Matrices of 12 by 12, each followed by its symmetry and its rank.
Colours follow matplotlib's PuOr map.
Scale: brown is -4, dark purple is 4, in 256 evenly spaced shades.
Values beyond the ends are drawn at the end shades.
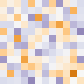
symmetric, full rank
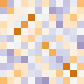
symmetric, full rank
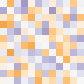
antisymmetric, full rank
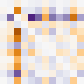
antisymmetric, rank two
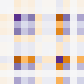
symmetric, rank one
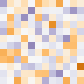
neither, full rank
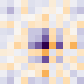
symmetric, rank two
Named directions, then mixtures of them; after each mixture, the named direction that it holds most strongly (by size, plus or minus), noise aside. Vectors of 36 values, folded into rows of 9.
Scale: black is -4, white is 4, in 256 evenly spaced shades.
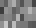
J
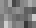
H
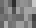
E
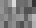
E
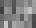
E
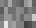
H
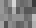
E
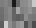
E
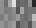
E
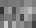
J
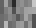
E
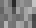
E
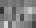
J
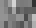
E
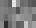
H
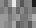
E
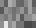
J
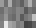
H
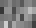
J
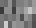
E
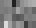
H
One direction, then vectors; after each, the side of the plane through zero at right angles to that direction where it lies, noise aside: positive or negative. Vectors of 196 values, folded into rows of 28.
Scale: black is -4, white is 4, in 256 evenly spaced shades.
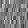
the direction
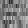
negative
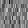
negative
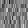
negative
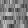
negative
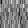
positive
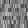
negative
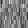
positive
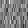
positive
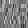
positive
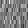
positive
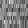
positive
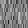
positive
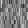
negative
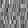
positive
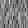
positive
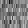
negative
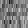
negative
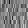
negative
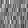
positive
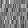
positive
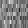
positive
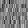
negative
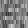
positive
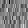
negative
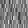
negative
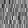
negative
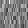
positive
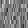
positive
